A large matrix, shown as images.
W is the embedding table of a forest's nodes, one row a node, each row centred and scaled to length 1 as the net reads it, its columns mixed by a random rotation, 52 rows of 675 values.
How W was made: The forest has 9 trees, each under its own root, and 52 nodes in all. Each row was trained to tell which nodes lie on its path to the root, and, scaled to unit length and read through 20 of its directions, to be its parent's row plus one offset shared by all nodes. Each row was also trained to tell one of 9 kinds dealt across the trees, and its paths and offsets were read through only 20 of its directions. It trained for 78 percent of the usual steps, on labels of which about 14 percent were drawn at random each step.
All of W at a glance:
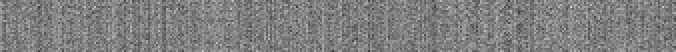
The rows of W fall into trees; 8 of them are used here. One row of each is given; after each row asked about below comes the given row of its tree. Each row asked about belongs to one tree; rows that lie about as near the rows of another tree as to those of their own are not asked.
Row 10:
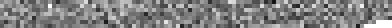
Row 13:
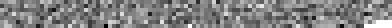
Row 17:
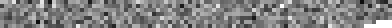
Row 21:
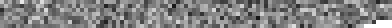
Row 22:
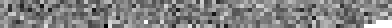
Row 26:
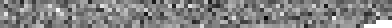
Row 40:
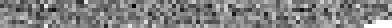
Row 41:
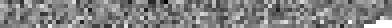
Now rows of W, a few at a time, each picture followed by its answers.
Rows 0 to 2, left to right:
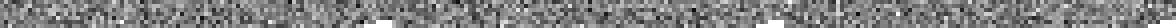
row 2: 22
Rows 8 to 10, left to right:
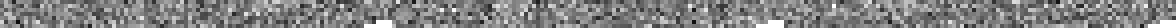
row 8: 26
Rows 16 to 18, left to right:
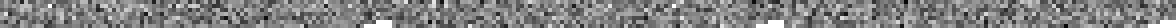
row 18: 41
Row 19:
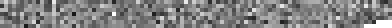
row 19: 22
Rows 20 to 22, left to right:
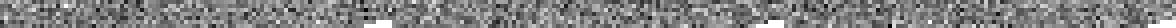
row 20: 40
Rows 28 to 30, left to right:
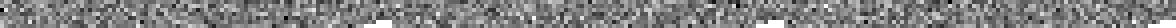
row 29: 10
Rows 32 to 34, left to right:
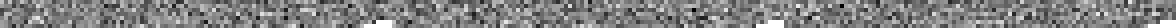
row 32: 21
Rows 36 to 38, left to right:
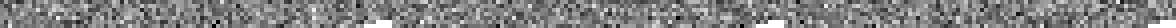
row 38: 26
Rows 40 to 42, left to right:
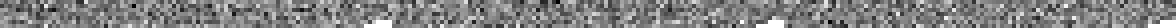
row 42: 17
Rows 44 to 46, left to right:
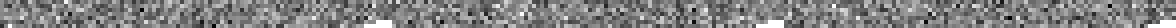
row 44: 40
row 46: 26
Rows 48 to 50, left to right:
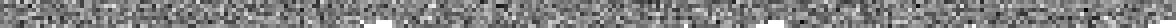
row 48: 40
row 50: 26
